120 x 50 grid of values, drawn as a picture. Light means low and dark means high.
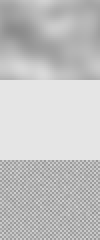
It is made of 3 by 1 panels. Panel 1,1: low, smooth. Panel 2,1: very low, flat. Panel 3,1: low, checkered.
